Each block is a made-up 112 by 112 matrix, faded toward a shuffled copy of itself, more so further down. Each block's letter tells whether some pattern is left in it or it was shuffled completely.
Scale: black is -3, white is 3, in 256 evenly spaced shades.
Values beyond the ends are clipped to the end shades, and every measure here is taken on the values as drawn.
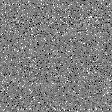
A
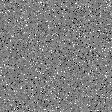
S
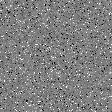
S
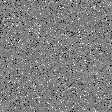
S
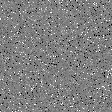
S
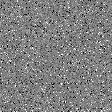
A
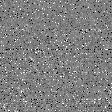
A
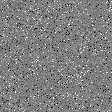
S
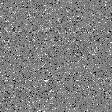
A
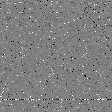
A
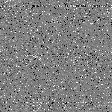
A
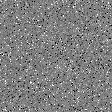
S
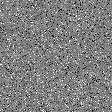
S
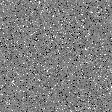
S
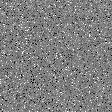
S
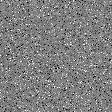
S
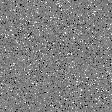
S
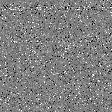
A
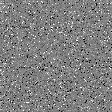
A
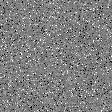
S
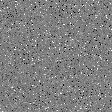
S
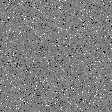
S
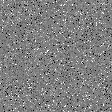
S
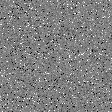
S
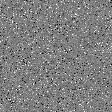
S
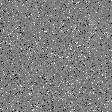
S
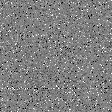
A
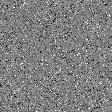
S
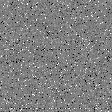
A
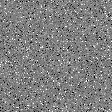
A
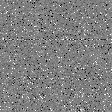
A
